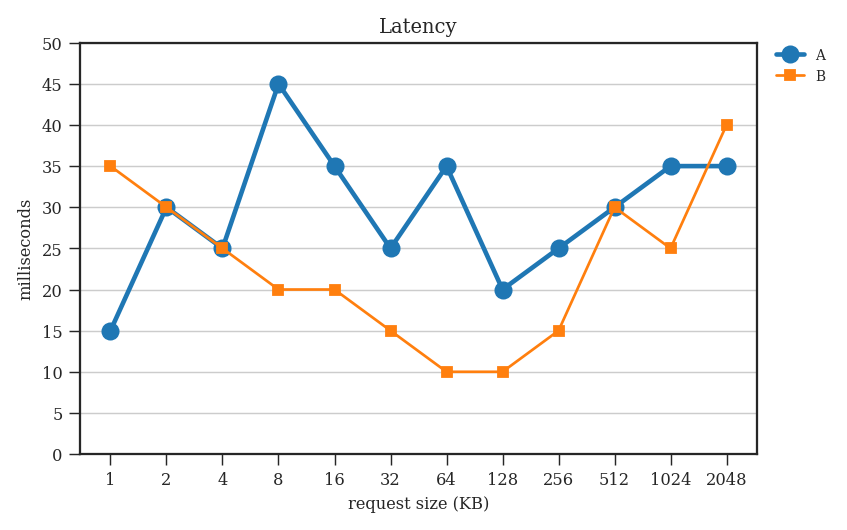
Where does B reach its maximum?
2048
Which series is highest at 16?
A
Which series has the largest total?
A
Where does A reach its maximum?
8
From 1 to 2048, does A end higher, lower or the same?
higher
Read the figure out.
Title: Latency
x-axis: request size (KB), ticks 1 2 4 8 16 32 64 128 256 512 1024 2048
y-axis: milliseconds, ticks 0 5 10 15 20 25 30 35 40 45 50
Legend: A, B
Values:
A: 15 30 25 45 35 25 35 20 25 30 35 35
B: 35 30 25 20 20 15 10 10 15 30 25 40
